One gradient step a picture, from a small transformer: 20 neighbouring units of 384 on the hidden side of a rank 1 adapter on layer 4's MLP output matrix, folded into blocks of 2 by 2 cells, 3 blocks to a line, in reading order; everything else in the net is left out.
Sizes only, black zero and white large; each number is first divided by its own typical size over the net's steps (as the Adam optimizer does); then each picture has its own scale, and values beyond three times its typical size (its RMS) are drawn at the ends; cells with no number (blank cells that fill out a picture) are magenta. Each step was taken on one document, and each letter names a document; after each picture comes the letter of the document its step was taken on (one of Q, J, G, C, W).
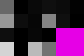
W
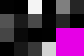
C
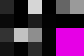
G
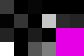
W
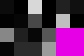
G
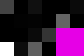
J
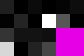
W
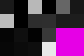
C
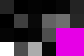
J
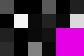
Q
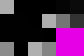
W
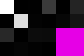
Q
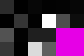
W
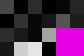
J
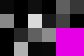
C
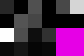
G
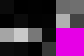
G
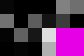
C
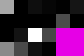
J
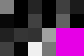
G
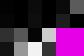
J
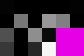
W
